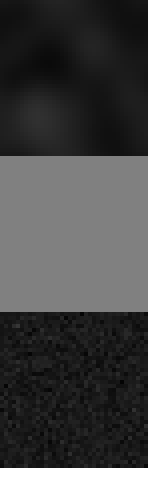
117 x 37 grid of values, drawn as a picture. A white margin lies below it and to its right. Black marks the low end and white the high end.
It is made of 3 by 1 panels. Panel 1,1: very low, smooth, faint in contrast. Panel 2,1: middling, flat. Panel 3,1: very low, fine-grained, faint in contrast.
